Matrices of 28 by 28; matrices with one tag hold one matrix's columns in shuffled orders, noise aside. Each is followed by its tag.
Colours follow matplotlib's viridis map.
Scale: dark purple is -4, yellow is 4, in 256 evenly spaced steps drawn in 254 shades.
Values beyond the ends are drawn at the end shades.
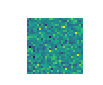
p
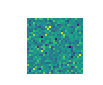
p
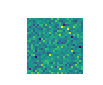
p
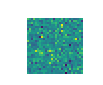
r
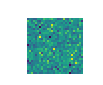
r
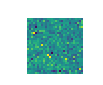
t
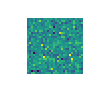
t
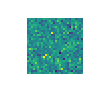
t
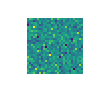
p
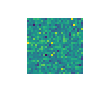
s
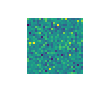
s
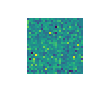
t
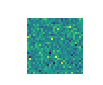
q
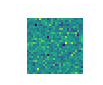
s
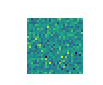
q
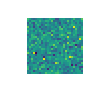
q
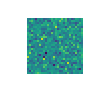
q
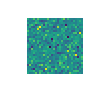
p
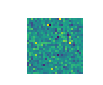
s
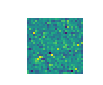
t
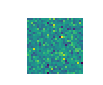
r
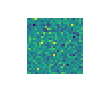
s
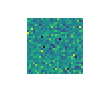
p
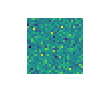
p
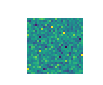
p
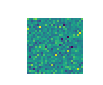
p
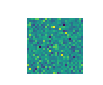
p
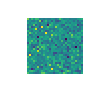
p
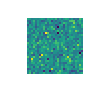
t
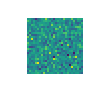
q
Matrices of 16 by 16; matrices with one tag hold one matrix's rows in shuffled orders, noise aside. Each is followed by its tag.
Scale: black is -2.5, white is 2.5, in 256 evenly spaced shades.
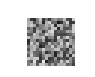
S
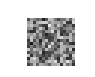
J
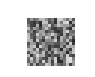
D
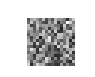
D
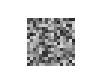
J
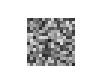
J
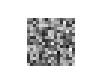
J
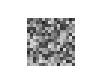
J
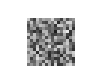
D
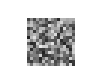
J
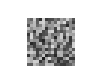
S
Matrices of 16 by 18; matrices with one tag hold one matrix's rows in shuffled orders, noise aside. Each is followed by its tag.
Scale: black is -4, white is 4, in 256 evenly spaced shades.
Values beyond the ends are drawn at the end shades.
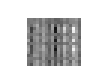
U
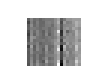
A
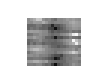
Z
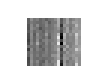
A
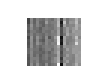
A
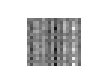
U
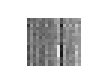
A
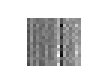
A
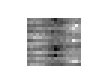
Z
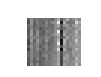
A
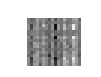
U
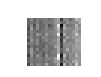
A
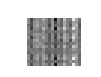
U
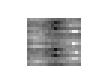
Z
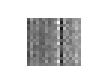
A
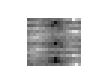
Z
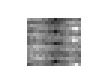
Z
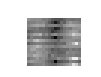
Z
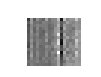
A
